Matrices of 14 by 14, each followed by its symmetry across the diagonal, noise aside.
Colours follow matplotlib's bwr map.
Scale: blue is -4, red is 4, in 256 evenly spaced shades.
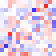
antisymmetric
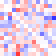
antisymmetric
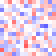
antisymmetric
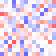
antisymmetric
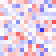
neither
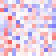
neither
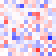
antisymmetric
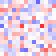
neither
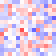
neither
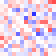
neither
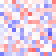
antisymmetric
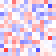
antisymmetric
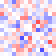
antisymmetric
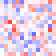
neither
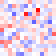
neither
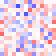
neither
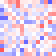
antisymmetric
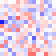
neither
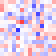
neither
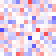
antisymmetric
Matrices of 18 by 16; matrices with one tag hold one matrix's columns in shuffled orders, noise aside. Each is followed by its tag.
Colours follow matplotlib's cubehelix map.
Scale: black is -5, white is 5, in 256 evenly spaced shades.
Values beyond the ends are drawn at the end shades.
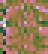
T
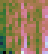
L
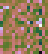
T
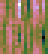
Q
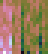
L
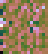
T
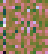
T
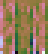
L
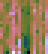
L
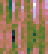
Q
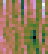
Q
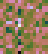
T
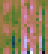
L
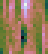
Q
